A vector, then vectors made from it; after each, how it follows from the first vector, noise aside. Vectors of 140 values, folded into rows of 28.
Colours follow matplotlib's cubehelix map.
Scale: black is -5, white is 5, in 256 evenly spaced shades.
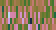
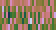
negated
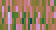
sign-scrambled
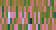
copied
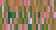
negated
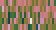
negated
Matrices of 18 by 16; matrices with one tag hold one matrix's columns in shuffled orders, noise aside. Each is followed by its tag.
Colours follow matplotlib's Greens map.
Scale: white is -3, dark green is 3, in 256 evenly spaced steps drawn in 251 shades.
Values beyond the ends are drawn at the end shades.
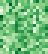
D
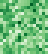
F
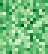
F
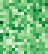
F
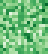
F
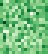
F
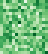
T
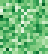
D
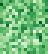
F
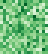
D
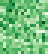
F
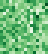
D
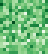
F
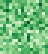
F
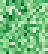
D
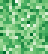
T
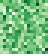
D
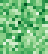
F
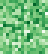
F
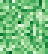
T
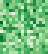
F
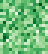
F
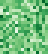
D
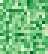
T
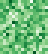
T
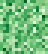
D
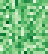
T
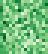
F
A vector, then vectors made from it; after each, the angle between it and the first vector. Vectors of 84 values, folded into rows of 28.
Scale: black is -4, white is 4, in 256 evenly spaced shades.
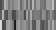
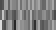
nearly parallel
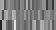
nearly opposite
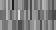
orthogonal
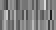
partly opposed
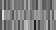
orthogonal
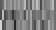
nearly parallel
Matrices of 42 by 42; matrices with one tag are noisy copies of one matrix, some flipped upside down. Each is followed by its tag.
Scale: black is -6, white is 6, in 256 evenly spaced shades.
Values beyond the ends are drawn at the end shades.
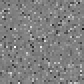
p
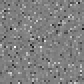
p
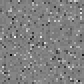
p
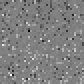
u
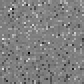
u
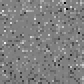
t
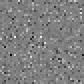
p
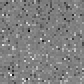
u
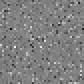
p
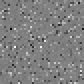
p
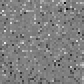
t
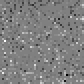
t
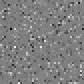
p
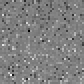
u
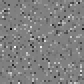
p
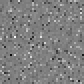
p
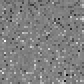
t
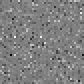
p
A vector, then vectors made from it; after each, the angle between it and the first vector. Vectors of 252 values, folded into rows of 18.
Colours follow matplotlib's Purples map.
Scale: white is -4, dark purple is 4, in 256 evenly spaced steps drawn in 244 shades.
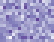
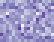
partly aligned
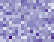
partly opposed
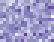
orthogonal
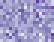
partly opposed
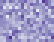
nearly opposite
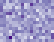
nearly opposite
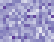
partly aligned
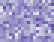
partly aligned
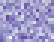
nearly parallel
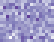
nearly parallel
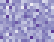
partly aligned
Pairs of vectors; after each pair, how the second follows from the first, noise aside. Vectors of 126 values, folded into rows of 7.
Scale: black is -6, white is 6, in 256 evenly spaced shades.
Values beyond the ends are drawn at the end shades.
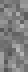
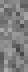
negated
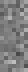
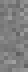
shrunk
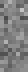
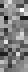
scaled up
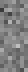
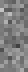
negated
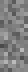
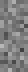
negated
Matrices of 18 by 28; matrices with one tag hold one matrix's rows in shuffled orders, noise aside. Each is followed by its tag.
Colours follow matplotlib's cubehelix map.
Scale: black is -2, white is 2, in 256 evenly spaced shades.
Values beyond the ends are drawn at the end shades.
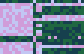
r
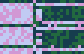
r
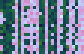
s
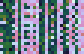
s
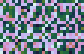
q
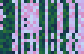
s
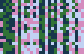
s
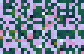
q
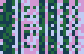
s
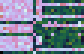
r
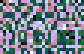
q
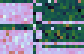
r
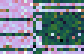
r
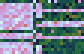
r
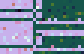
r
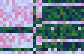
r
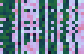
s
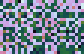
q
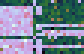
r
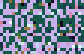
q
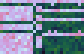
r
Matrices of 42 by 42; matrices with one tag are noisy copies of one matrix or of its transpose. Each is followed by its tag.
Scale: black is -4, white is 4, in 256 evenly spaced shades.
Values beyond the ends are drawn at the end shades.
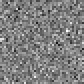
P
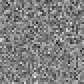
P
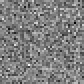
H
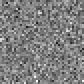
P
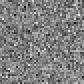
H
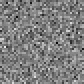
P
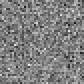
H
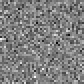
P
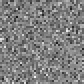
P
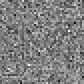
H
